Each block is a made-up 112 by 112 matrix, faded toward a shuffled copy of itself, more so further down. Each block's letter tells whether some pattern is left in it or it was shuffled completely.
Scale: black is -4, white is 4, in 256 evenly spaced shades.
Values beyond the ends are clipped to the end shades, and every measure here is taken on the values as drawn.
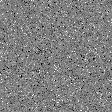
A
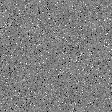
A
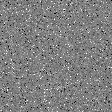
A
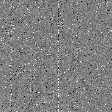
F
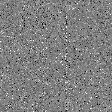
F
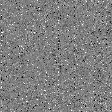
F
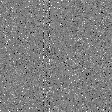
F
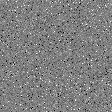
A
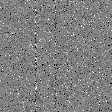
F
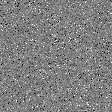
A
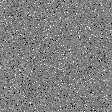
A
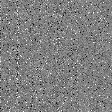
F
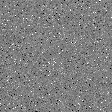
A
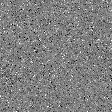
A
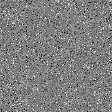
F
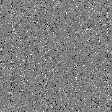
F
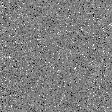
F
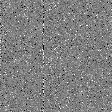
F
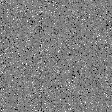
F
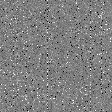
F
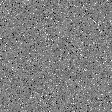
A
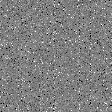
F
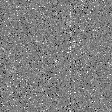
F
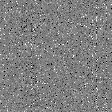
F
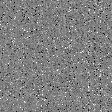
F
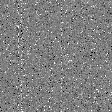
F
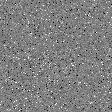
A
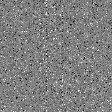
F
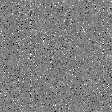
F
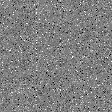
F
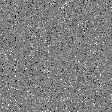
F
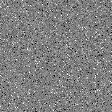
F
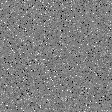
A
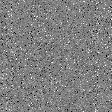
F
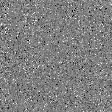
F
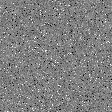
A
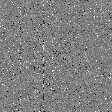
F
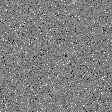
A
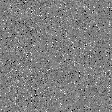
F
